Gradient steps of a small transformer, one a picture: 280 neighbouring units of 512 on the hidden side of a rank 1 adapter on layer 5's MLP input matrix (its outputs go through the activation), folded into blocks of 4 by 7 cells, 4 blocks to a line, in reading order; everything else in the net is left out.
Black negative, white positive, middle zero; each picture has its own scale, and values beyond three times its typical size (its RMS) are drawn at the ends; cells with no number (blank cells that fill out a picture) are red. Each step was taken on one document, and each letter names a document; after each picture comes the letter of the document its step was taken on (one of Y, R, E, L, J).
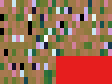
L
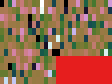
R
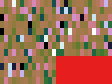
L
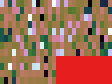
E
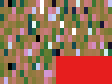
R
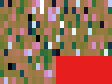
R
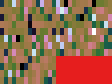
L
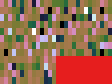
E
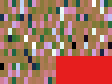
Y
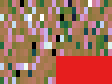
Y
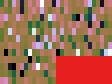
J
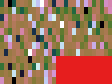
R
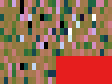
L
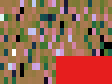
E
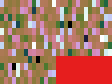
Y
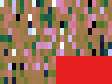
E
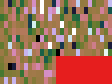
R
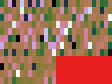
Y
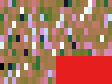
Y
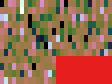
R
